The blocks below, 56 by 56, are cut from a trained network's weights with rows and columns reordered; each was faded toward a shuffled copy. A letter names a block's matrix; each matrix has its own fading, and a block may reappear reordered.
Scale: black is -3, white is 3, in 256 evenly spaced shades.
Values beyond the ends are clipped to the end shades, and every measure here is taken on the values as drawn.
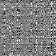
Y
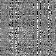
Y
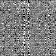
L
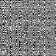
Y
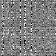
Y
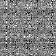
L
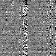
Y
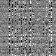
Y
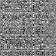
L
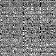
L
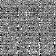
L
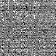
L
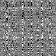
Y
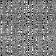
Y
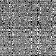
L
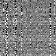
Y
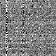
L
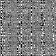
Y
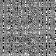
Y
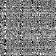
L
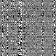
Y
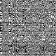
L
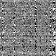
L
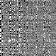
Y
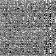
L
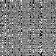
Y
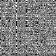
L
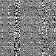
Y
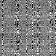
Y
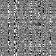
Y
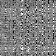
Y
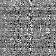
L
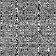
L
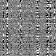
Y
